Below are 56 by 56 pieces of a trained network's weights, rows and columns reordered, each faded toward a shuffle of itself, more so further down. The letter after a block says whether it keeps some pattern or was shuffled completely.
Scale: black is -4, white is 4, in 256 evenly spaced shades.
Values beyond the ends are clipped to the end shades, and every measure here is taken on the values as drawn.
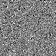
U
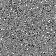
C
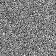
C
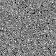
C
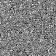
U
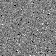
C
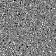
U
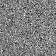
U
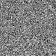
U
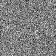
U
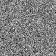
U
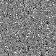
U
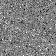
C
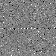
U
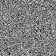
U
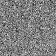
U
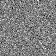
C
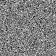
C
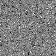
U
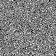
C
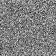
C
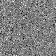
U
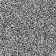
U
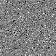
U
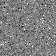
C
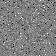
C
